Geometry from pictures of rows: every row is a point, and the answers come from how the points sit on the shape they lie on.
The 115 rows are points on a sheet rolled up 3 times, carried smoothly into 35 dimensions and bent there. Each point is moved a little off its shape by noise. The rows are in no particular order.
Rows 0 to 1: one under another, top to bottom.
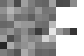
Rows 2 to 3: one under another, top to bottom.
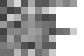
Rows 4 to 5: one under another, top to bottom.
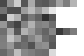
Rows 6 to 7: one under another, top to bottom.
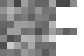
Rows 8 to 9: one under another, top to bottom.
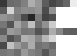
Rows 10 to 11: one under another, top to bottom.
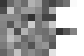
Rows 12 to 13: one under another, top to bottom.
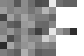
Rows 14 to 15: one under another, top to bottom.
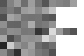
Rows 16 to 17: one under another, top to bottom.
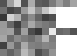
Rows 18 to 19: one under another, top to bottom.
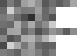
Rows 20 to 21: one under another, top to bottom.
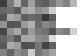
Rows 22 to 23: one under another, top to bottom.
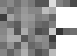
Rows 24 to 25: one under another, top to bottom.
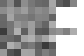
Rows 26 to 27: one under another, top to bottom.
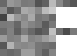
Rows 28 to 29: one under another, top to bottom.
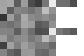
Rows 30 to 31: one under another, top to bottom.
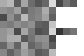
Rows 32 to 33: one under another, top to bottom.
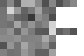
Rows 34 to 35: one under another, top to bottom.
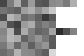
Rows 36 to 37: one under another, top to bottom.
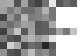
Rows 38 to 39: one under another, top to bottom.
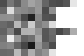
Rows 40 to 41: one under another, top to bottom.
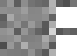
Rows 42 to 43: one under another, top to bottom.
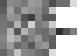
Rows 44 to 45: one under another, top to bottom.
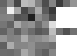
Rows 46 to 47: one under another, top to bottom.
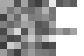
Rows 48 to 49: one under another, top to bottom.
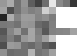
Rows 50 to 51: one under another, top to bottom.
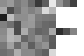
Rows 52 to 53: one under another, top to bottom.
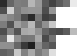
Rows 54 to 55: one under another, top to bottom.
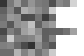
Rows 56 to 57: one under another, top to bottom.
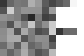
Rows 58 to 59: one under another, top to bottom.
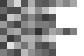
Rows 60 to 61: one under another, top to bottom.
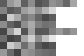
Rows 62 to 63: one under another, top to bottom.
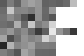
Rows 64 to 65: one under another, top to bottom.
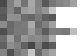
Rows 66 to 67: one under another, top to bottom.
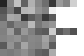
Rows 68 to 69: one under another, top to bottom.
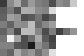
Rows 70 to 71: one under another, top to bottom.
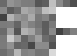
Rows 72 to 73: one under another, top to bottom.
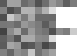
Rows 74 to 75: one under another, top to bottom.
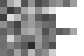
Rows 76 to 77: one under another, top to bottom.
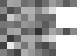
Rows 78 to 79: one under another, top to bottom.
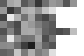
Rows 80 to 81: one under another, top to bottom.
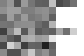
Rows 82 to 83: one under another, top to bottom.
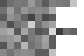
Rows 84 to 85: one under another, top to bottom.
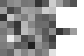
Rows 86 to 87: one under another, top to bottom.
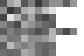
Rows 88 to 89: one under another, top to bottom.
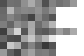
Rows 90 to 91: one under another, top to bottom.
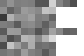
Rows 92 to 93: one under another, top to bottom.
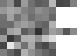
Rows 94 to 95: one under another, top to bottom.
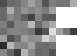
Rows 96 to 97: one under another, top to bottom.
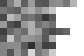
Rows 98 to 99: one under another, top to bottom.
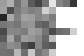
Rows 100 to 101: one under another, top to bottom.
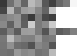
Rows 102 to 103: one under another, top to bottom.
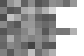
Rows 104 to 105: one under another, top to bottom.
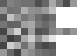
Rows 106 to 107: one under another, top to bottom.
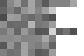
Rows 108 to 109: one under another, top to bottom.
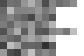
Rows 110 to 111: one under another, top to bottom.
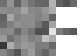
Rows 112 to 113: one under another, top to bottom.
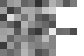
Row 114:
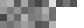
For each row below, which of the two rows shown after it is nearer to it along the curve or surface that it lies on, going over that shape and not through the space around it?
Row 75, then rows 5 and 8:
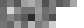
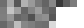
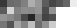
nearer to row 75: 5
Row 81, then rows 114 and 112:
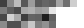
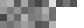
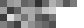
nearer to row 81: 112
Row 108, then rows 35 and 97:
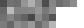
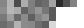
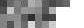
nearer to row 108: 35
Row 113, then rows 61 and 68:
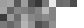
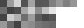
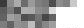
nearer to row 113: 61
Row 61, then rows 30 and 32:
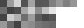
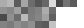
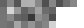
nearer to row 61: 30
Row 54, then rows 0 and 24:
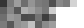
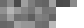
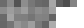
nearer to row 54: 0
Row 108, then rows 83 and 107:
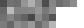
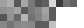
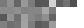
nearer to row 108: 107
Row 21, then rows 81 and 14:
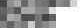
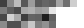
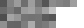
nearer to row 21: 14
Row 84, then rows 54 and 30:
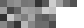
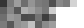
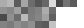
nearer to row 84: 30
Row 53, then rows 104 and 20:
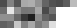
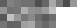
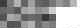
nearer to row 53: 20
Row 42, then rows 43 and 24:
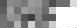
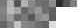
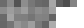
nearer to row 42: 43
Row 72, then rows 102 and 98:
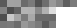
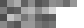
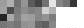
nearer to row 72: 102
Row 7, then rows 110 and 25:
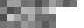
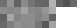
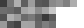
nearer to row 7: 25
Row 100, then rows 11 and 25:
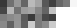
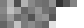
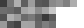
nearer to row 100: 11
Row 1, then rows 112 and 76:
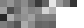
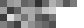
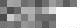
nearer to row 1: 112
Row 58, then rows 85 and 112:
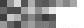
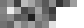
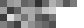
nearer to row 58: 112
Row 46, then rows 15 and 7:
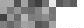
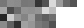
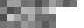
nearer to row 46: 15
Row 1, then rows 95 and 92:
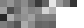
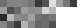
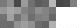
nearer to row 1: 95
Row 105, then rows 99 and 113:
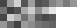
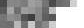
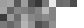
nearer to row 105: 113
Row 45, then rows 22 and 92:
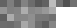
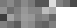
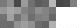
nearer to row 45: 92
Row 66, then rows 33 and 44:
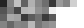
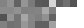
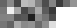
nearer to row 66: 44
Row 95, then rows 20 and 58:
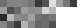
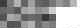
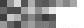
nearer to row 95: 58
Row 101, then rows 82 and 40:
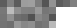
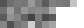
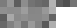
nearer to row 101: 82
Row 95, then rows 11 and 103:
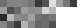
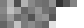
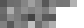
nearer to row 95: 11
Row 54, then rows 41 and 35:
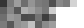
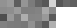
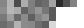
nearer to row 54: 35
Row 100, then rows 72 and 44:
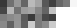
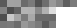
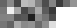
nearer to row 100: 44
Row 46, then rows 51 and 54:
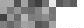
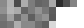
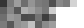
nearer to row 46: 51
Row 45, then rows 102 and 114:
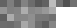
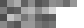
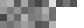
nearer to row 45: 102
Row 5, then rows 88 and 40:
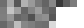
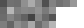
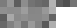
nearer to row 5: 88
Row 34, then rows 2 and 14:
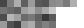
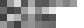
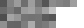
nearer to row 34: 14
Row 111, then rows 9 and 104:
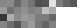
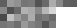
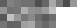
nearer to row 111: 9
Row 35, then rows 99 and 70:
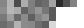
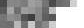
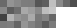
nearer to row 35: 99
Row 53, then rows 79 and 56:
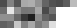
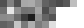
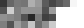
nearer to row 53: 79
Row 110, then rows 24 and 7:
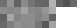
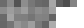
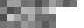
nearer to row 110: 24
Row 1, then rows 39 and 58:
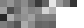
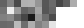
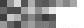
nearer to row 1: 58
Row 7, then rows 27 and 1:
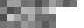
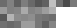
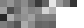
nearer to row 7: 27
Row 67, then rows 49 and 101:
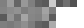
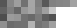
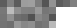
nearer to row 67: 101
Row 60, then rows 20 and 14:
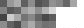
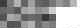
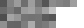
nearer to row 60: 20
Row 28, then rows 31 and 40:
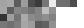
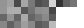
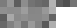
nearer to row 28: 31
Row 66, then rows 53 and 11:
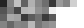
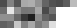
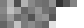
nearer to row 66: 53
